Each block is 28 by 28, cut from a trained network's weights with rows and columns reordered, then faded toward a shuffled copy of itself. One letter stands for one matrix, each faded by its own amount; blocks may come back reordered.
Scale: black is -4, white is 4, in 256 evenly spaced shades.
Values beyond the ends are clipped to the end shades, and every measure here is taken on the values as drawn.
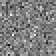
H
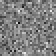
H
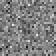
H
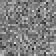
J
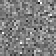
H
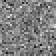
H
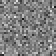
H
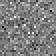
H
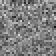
J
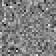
H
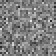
J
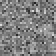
J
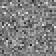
H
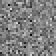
J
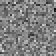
J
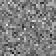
H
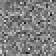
J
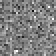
H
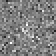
H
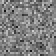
J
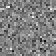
H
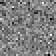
H
